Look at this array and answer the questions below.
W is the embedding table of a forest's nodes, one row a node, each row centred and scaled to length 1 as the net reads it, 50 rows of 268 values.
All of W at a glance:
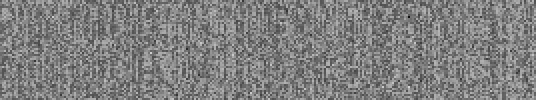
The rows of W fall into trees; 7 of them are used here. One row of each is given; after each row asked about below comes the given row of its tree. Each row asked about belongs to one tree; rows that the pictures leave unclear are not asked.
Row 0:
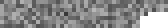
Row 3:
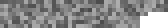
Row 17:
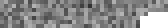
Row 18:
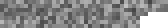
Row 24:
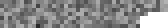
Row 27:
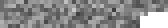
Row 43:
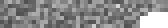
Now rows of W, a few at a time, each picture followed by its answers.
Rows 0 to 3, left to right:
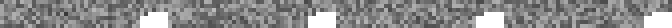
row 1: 0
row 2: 3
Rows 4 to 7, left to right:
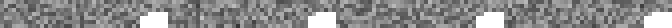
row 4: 43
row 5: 43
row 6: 43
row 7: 43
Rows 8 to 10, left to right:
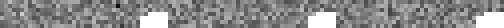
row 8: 17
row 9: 43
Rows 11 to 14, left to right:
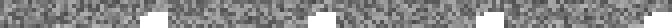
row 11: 17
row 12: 3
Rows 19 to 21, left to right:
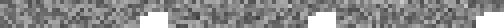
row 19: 3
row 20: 27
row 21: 27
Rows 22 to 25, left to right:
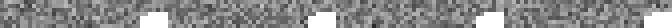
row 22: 43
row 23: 18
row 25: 17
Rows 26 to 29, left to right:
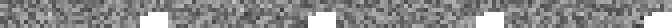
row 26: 3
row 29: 24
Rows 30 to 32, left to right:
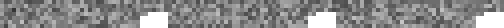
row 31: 3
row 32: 3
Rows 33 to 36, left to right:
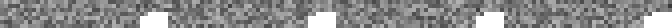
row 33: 43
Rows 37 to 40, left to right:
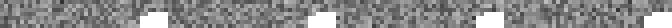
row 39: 24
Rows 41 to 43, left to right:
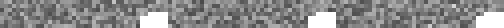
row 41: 17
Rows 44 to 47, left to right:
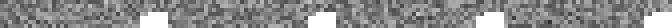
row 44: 3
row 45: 43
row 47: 0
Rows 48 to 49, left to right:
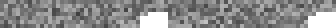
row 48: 3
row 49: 18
